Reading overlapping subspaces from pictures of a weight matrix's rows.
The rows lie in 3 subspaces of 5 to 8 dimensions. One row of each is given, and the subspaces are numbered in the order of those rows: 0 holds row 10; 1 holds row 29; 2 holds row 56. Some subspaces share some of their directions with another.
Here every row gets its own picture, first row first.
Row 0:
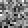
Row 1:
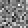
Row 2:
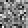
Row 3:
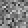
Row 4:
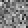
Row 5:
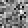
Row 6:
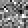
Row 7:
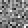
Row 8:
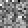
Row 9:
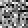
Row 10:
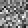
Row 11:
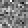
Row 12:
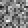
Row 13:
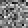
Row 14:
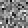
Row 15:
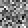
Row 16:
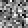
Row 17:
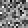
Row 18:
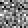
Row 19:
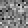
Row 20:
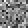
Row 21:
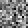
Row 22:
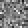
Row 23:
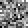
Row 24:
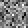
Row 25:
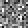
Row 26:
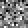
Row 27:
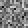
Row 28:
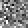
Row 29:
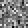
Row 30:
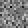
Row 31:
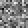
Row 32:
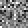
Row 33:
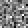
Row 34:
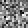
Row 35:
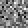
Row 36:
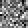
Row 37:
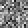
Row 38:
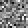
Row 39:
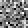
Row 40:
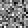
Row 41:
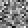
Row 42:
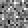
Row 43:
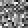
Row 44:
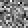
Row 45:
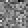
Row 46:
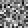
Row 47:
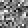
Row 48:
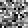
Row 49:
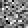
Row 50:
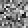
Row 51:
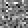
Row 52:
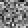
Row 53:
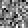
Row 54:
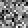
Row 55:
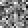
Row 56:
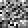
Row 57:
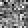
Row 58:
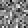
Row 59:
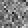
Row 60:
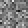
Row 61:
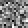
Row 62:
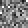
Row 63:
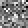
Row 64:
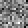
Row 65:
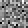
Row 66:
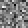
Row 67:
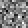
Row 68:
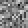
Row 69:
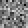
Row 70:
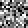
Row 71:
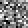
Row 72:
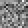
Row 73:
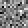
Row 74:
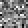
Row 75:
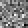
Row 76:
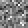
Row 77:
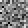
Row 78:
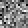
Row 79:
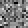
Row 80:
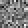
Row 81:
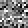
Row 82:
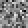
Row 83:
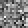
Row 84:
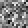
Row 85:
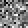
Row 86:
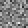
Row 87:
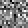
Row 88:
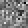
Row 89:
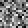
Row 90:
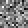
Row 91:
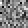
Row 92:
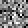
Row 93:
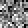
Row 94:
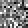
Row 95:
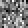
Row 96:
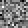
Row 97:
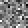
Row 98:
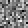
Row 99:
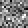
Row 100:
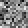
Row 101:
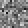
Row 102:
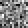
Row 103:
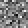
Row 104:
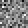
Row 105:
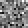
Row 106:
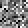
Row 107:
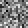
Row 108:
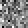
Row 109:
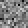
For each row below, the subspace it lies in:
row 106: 0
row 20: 1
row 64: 2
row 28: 1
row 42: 1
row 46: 1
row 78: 0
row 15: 0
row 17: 2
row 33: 1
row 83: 0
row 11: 2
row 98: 1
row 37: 1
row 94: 1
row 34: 1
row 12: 1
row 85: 1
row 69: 2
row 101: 1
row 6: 0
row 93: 1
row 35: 1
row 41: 1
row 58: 1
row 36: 2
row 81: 0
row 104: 1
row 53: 0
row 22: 1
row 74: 0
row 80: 1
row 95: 2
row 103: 1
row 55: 1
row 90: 1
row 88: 1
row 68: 1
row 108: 1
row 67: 2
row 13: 0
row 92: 2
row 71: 1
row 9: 0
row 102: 1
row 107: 1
